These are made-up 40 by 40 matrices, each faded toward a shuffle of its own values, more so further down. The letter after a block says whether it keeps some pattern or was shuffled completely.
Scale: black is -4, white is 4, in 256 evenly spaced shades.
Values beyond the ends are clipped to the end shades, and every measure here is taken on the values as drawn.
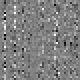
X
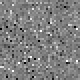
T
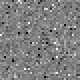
T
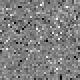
T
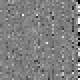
X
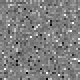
T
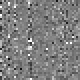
X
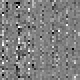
X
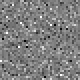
T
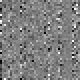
X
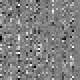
X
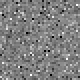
T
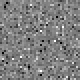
T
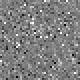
T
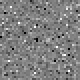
T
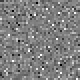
T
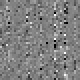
X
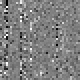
X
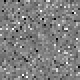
T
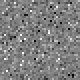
T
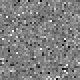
T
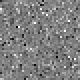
T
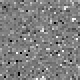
T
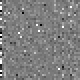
X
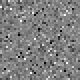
T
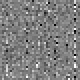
X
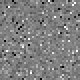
T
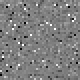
T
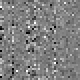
X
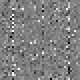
X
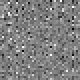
X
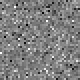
T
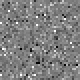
T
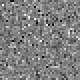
T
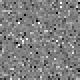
T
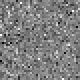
T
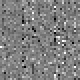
X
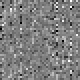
X
